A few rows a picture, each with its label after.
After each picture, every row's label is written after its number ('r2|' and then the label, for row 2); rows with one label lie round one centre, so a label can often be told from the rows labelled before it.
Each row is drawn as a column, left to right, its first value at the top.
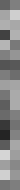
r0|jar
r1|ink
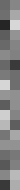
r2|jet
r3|ink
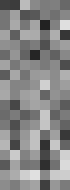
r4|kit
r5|jar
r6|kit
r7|kit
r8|jet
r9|kit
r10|jar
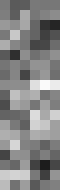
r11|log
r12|kit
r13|ink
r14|jet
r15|jet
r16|jet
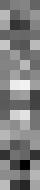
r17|log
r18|jet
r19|jet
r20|log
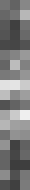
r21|jet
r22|jet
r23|jet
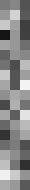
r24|jar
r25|ink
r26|jet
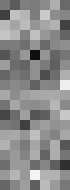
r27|kit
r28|ink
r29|ink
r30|kit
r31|ink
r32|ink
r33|jet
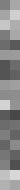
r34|ink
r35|ink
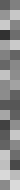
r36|jar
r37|log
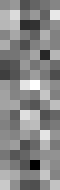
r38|ink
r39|ink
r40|jet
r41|jet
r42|kit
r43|ink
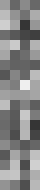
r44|ink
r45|jar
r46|jet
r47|jar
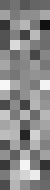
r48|jet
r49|log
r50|jar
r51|kit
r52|jet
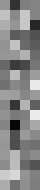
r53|ink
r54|jar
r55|ink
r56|jet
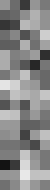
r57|jet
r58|jet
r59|jar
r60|ink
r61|kit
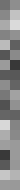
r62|log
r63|ink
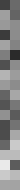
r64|jar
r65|kit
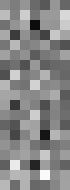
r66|ink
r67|jar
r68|ink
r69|jet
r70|jar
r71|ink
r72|ink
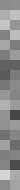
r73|ink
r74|ink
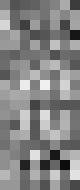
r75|ink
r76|kit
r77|jet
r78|jar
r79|jet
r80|log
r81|jet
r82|jar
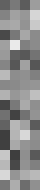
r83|jar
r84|log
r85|kit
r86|ink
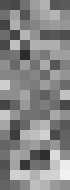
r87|jet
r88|jar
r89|kit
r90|log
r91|log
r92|jar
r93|jar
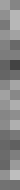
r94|ink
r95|ink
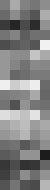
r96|jet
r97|jet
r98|jet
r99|jet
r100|log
